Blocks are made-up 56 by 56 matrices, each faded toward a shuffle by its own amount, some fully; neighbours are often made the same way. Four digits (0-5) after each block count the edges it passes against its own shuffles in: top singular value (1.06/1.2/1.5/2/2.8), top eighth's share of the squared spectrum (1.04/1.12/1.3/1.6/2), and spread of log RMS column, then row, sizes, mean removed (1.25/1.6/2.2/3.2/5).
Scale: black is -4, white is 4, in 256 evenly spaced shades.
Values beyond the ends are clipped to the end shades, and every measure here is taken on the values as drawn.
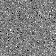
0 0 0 1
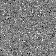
0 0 0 0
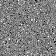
0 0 0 0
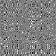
4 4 2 2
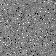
0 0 0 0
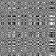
5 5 3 4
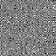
4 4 2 2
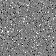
1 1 0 0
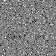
3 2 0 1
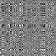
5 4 3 3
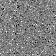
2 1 0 0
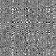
4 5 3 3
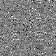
3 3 1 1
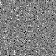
3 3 2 1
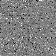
1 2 0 2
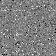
0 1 0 1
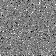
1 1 0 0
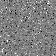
0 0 0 0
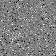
0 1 0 0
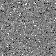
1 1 0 0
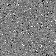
0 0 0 0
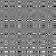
5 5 3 4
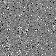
1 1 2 0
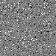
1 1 1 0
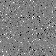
3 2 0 1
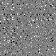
3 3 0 1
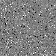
2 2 0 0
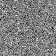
1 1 0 0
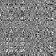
4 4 2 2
